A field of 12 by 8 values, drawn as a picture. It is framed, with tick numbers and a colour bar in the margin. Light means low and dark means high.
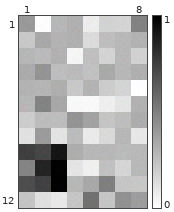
Odd patch: higher, in the bottom left. Ninth with the highest average: bottom left. Average level on the scale: 30%.
